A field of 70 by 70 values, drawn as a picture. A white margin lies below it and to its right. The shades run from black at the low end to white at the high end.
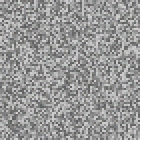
The grain is fine, like static. There is no overall slope. The histogram is flat. On average the colour sits 60% of the way up the scale. There is no seam.
